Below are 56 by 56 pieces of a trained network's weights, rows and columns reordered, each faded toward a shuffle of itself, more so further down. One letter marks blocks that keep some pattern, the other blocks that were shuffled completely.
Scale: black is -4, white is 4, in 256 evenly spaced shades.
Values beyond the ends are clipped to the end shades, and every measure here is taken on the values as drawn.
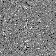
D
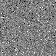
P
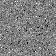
P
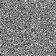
D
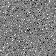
P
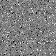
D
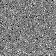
P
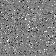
D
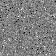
P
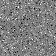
P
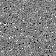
D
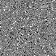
D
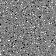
P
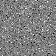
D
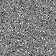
P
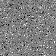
D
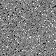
P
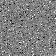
P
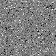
P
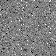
D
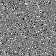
D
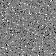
P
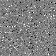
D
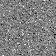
P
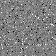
D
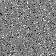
P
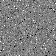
P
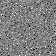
P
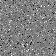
P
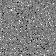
P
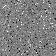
P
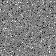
P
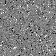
P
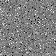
D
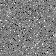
P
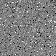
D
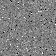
P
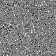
D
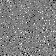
D
